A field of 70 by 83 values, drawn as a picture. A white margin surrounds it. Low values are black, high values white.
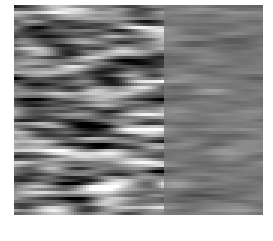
Ninth with the lowest average: middle left. Mirror symmetry: none. Seam: vertical, 60% of the way across, the right part calmer. Slope: none. Ninth with the highest average: bottom middle. Grain: streaks across.
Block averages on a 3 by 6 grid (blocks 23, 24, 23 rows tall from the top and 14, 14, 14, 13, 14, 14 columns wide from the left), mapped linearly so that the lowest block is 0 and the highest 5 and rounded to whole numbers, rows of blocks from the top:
2 2 1 2 2 2
1 0 2 3 2 2
3 2 5 3 2 2
